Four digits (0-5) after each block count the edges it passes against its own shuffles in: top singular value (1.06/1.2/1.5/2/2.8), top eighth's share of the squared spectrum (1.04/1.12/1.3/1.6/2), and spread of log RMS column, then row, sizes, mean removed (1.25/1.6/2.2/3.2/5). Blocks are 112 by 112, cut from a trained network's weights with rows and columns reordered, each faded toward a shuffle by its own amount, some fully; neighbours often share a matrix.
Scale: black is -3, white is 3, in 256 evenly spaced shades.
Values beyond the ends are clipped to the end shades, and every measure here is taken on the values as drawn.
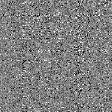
3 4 3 3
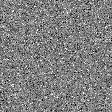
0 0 0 0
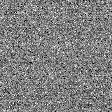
1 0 0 0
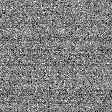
2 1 0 0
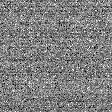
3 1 0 0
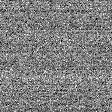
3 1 0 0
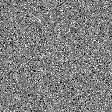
2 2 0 0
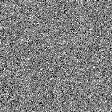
3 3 1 1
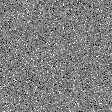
0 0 0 0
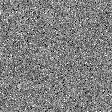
0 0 0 0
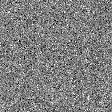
2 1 0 1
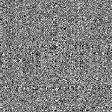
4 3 1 3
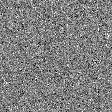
1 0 0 0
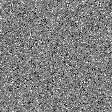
0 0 0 0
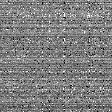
4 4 3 2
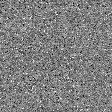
0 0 0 0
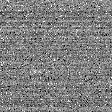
3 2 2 1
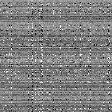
5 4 3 3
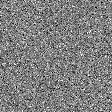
1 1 0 0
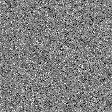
1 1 1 0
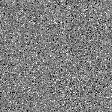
2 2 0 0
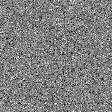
1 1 0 1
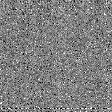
3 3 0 2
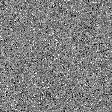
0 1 0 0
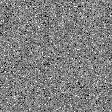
2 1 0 1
